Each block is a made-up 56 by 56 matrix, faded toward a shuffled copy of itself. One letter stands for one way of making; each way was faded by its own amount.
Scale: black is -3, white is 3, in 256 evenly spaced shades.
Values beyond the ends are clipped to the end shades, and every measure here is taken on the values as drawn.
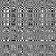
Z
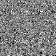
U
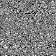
U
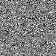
U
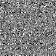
U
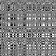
Z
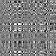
Z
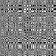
Z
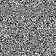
U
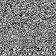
U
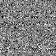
U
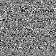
U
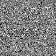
U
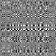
Z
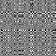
Z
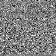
U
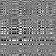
Z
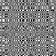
Z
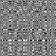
Z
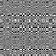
Z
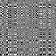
Z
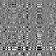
Z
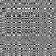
Z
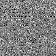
U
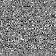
U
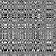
Z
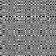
Z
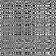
Z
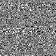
U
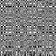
Z
